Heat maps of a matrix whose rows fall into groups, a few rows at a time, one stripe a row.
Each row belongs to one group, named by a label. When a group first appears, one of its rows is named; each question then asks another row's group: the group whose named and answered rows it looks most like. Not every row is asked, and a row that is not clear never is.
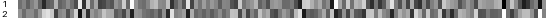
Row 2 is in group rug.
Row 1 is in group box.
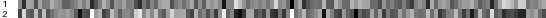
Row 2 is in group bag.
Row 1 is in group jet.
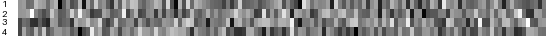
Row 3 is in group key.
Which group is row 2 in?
jet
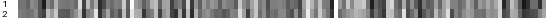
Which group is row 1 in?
box
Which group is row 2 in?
box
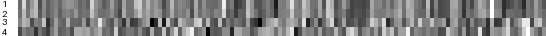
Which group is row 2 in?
bag
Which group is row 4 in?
key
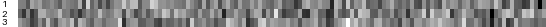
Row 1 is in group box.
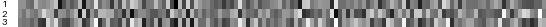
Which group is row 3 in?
box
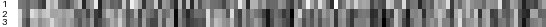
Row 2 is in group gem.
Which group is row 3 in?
gem
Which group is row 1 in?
box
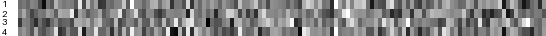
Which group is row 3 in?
key
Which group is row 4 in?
box
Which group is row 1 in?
box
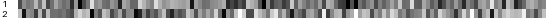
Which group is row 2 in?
jet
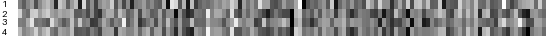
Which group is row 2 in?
gem
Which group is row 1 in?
rug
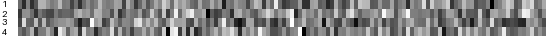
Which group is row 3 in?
bag
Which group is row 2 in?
key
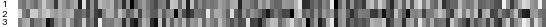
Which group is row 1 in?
rug
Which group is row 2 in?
gem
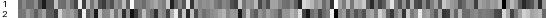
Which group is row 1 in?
box
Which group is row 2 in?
rug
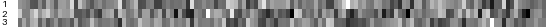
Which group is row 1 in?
jet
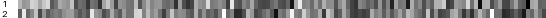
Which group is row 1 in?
gem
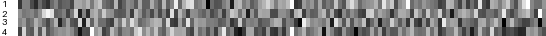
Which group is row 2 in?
rug
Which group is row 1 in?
key
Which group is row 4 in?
bag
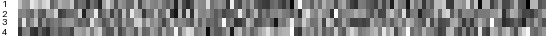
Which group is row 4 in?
key
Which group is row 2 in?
box
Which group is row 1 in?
gem
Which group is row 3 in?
bag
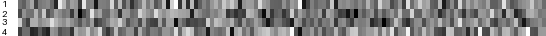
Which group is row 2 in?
bag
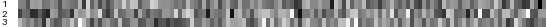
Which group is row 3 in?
jet
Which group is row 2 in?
key
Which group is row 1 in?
box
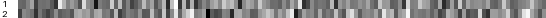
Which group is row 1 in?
rug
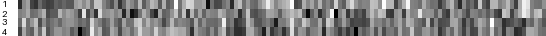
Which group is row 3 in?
bag
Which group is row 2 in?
rug
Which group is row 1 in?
key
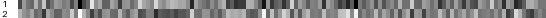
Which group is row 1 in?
bag
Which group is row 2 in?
jet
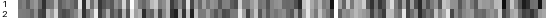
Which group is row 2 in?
box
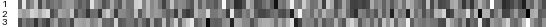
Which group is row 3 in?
key
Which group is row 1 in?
bag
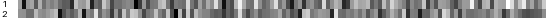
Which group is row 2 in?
box
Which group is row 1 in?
jet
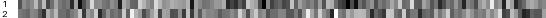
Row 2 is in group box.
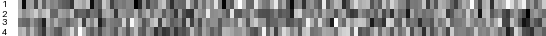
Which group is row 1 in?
jet
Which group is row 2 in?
gem
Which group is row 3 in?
box
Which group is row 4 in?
jet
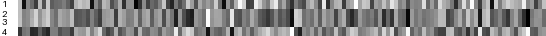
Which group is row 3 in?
gem
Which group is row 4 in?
key
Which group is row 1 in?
jet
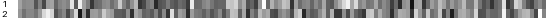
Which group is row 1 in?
jet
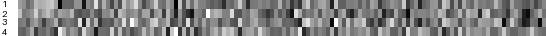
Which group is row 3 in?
box
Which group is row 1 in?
box
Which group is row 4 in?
rug
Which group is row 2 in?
gem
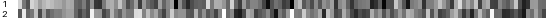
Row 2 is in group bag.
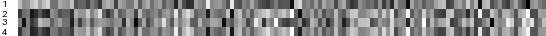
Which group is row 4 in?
key
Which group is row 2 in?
key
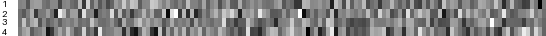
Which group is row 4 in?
rug
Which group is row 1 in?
box
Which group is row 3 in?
bag
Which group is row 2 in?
rug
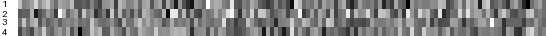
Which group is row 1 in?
gem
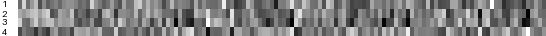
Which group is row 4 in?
key
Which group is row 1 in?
bag
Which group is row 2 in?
gem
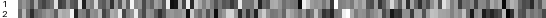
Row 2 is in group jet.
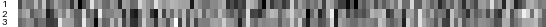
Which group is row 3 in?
rug
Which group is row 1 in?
bag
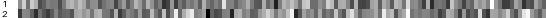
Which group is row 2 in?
key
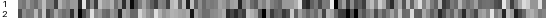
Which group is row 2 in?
bag
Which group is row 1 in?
rug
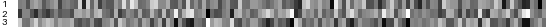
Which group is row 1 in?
box
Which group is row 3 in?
gem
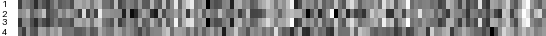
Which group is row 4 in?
jet
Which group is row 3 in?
key
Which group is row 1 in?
key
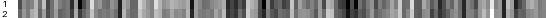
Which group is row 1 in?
bag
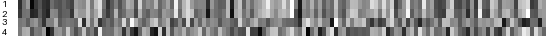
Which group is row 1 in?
key
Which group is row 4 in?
rug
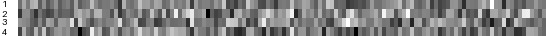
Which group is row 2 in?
key
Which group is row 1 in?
bag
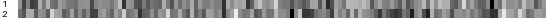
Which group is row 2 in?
jet
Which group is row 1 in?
jet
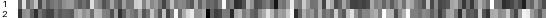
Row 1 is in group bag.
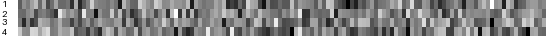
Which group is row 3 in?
jet
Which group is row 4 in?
gem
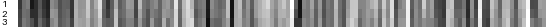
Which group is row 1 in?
key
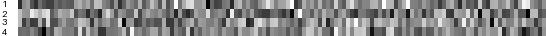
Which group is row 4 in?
box
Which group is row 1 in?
key
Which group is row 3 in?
jet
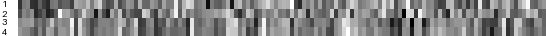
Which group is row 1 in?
key
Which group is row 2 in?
rug
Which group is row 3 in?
jet
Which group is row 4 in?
jet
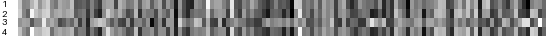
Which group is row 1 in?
gem
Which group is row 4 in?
gem
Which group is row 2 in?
gem
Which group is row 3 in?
rug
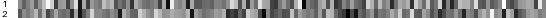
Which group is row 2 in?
bag
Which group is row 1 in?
rug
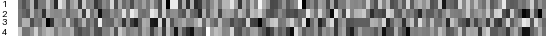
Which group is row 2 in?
box
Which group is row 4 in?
gem
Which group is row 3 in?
rug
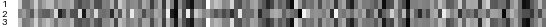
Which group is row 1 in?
gem
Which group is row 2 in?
box
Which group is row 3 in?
gem
